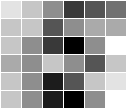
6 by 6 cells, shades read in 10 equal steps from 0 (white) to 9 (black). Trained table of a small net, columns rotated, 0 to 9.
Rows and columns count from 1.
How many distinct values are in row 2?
4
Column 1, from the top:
1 2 2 3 2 2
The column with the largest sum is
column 4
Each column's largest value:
3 4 8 9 6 5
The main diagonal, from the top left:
1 2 7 4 2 0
